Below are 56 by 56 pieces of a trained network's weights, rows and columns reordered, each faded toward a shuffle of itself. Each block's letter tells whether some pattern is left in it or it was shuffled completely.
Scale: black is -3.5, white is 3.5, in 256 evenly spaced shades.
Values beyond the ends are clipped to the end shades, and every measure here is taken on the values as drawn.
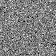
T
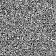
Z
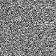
Z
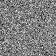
T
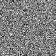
Z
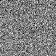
Z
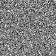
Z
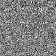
Z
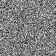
T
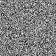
Z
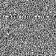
Z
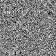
Z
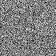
T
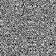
Z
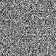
Z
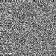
Z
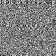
Z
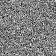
T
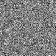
Z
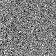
T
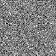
Z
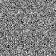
Z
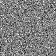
T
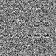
Z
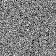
T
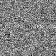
Z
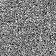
T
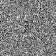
Z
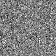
Z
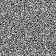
T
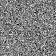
T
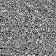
Z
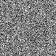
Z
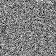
T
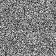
T
